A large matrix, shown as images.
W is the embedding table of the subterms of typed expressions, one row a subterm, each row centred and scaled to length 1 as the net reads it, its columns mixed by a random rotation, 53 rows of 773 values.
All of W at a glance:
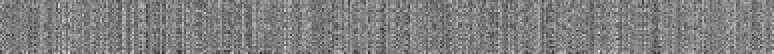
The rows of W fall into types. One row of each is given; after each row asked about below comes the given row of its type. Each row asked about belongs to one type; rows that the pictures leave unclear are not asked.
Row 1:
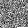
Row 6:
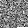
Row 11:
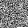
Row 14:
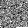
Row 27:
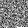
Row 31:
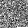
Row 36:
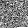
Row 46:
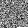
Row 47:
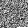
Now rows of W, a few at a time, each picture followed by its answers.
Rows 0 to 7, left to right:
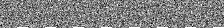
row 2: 27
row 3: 1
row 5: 1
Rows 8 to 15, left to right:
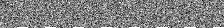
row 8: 36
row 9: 27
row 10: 46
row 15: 6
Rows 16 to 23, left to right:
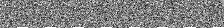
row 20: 46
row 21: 36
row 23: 31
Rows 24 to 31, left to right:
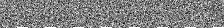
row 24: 27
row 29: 11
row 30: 14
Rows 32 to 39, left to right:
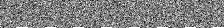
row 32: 14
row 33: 36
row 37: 47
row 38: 31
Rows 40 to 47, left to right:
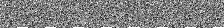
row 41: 47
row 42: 11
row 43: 46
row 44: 31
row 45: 36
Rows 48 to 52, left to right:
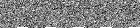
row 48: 1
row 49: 6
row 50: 36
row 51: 14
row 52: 31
